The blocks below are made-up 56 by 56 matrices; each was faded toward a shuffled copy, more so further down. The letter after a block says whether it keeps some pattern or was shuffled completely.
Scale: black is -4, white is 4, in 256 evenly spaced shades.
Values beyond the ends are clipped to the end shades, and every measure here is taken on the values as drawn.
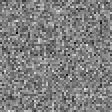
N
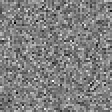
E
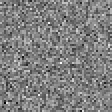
N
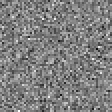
N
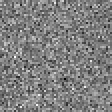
E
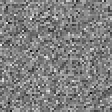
E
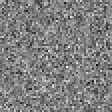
N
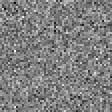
N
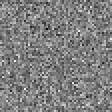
N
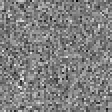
E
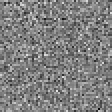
E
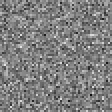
E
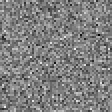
N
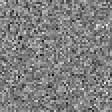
E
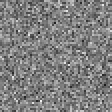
N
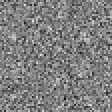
E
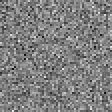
N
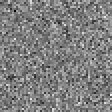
N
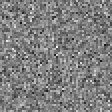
E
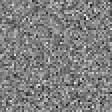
N
